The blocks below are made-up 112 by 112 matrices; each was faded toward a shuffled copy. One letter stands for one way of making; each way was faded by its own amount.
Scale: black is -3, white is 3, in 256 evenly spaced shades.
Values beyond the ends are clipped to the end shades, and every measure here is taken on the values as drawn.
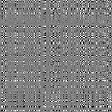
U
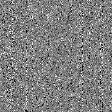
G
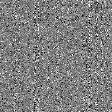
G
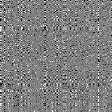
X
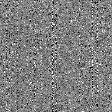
G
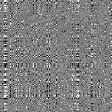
X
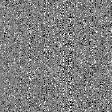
G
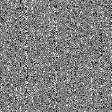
G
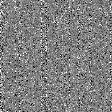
G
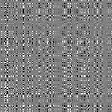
U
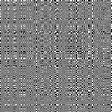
U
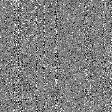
G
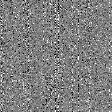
G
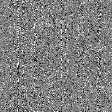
G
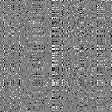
X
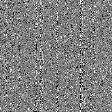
G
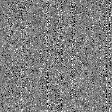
G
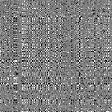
X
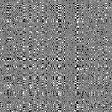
X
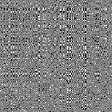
X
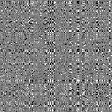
X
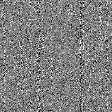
G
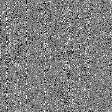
G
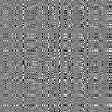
U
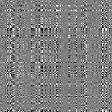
U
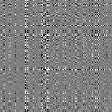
U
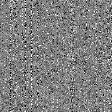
G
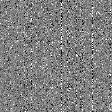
G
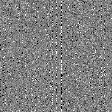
G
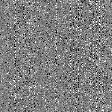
G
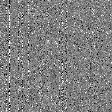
G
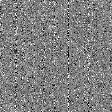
G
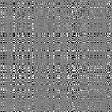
U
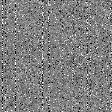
G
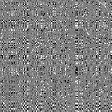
X
